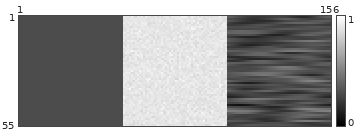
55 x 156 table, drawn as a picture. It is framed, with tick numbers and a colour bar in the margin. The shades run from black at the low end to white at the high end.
The table splits into one row of 3 panels. Panel 1,1: low, flat. Panel 1,2: very high, fine-grained, faint in contrast. Panel 1,3: low, streaked across.
